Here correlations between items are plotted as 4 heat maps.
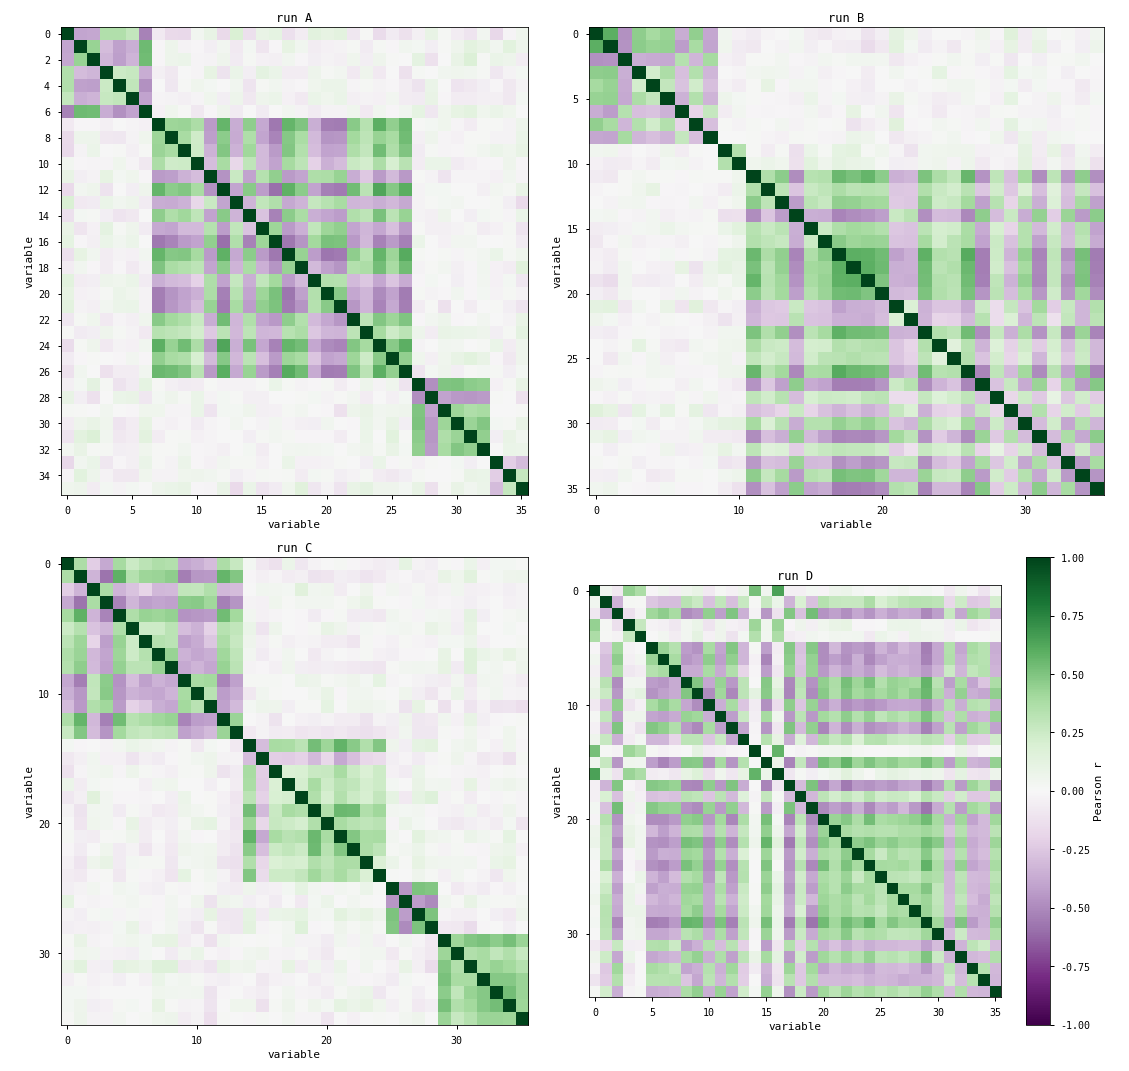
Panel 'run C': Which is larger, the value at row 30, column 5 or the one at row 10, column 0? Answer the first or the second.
the first
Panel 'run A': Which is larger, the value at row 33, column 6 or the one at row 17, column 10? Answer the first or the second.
the second
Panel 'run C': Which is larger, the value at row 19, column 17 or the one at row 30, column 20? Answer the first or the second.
the first
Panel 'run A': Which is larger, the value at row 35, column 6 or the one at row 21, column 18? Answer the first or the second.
the first
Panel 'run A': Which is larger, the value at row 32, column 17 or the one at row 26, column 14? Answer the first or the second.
the second
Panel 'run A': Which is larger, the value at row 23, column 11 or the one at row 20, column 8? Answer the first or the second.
the first
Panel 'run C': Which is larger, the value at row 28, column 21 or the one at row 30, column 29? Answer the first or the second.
the second
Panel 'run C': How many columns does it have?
36
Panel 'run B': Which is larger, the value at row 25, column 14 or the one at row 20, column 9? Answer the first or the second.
the second
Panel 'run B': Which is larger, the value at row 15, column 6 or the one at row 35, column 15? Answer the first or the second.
the first
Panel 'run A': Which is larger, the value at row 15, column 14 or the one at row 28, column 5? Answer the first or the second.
the second
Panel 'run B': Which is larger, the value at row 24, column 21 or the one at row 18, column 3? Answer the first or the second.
the second
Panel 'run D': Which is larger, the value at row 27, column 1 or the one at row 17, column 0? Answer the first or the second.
the first
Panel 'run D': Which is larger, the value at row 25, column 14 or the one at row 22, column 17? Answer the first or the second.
the first
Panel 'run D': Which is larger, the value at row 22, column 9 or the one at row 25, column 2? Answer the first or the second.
the first
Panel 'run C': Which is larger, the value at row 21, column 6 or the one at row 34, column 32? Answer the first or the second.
the second
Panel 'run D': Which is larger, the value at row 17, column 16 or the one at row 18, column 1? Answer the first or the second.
the second
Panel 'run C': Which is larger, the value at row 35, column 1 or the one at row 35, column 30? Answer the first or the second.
the second
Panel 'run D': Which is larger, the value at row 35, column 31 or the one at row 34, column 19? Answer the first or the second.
the second
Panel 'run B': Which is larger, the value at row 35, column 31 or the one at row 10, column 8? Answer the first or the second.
the first
